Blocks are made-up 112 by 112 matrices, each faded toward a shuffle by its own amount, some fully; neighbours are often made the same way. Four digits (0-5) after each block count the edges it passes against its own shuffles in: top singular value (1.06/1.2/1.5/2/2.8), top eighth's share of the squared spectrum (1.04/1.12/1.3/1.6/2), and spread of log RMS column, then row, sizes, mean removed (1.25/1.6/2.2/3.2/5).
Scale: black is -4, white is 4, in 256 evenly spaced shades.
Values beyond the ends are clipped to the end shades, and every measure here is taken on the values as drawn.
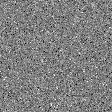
0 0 0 0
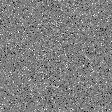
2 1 0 0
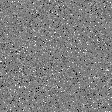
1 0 0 0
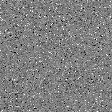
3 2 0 1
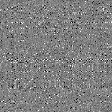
4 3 2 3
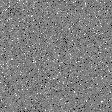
1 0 0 0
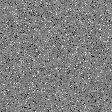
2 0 0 0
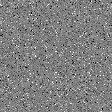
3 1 0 0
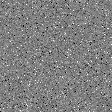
0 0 0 0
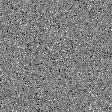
0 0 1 0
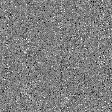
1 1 2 0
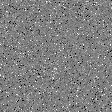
0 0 0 0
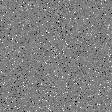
0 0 0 0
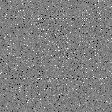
4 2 1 1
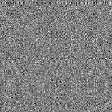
4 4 2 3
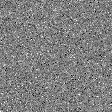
1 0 0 0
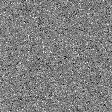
1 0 0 0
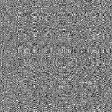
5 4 3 3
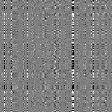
5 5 4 3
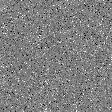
0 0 0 0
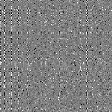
5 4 3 3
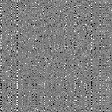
5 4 3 2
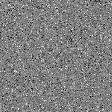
3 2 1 0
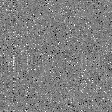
3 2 1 0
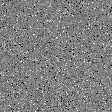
2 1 0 0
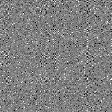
4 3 2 2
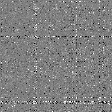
3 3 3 3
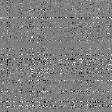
2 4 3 4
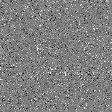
1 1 1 1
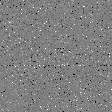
2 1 0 1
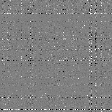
4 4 2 3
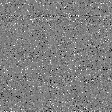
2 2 1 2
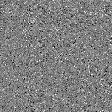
3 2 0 1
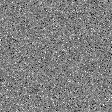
1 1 0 0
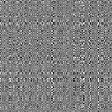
5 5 4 4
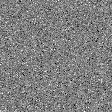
2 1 0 0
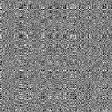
5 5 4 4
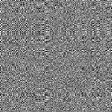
5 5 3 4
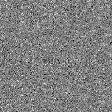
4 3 1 1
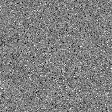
2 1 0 0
